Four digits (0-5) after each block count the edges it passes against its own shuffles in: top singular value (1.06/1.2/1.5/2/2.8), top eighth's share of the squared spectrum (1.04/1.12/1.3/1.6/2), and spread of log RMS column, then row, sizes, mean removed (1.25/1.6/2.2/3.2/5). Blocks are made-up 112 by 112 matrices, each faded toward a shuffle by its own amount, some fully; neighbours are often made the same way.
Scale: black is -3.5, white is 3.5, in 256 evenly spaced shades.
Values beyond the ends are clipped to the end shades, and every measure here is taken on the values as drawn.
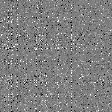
2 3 3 2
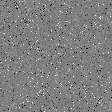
0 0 0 0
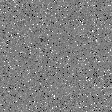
1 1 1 1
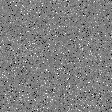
0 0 0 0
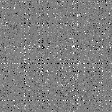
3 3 3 3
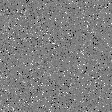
0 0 0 0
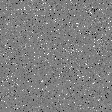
1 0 0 0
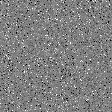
2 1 0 0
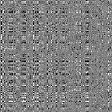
5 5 4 3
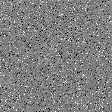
2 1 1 0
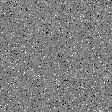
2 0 0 0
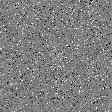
2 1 0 0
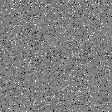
3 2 1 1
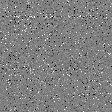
3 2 0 1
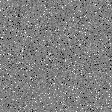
2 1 0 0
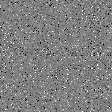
3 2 1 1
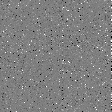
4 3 1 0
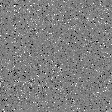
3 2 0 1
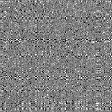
5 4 3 3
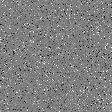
0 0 0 0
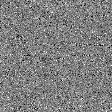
0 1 0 2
